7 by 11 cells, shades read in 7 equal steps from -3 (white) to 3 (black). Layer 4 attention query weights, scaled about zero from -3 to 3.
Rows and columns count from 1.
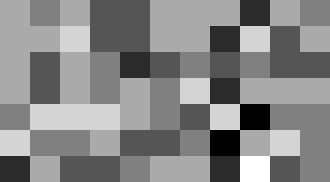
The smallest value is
-3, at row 7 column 9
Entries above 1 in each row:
1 1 1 1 1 1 2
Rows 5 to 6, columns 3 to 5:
-2 -2 -1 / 0 -1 1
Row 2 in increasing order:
-2 -2 -1 -1 -1 -1 -1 1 1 1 2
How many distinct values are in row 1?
4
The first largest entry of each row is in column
9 8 5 8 9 8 1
